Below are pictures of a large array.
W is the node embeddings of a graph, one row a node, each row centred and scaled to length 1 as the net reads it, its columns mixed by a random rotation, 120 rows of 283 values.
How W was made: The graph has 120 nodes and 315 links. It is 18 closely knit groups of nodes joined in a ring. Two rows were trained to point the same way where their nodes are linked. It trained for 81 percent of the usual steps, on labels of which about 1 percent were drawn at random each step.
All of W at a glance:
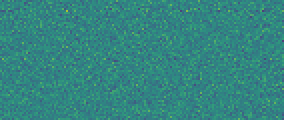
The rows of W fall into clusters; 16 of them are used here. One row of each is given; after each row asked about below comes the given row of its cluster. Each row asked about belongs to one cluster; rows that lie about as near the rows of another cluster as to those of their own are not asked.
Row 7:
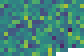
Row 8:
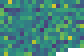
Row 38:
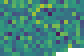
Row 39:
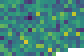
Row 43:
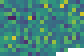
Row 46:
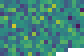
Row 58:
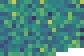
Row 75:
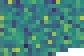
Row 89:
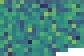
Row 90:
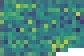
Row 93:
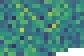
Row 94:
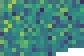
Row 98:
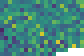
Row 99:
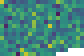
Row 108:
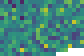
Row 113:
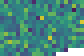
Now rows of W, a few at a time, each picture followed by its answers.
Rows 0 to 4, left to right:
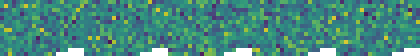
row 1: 43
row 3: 75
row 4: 113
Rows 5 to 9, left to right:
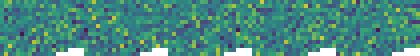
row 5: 8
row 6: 98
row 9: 8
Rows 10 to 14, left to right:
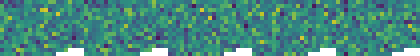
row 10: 108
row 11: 108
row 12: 46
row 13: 113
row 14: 89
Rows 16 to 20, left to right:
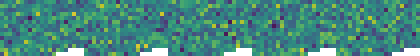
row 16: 39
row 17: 90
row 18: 38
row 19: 7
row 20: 93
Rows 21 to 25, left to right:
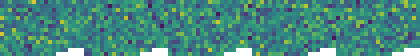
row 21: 75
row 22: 46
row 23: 58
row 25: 108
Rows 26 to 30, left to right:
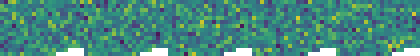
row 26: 58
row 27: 108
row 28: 99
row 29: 75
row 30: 90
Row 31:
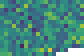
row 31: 7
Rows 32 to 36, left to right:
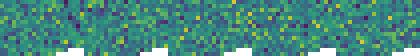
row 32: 46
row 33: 8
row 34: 43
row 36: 39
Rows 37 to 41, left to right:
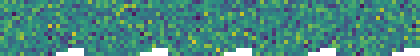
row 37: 94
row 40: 8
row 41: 46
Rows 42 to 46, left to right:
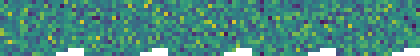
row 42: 113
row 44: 38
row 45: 89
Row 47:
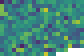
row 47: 108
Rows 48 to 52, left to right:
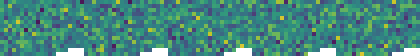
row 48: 94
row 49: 75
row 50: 98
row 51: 43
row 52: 99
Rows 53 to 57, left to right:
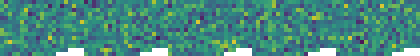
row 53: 113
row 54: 108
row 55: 90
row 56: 98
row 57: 43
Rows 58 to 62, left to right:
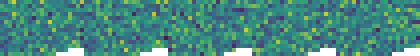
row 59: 58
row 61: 39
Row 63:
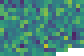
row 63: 108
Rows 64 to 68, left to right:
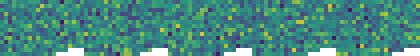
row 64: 38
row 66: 94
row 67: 58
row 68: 7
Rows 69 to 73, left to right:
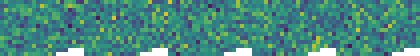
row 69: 99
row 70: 43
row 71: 89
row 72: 90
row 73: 93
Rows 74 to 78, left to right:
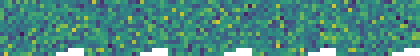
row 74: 8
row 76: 58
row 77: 7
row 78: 75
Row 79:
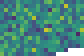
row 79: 93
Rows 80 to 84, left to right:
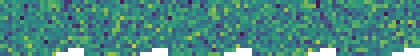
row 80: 46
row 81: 99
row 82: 108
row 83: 46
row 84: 38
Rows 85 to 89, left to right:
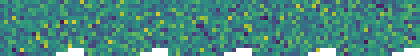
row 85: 38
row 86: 39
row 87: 93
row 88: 43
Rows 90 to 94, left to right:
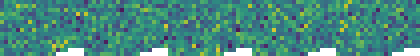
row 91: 8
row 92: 7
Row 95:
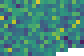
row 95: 39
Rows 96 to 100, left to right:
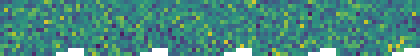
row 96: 58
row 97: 93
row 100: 90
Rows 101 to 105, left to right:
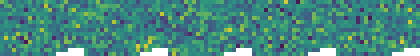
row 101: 43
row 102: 90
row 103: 39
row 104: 75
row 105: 43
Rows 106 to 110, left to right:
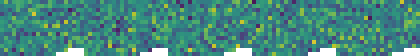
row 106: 38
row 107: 7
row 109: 8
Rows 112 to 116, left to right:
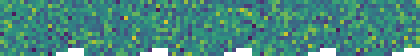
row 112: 94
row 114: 8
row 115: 89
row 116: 98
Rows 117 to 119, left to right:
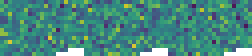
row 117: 113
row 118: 99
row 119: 46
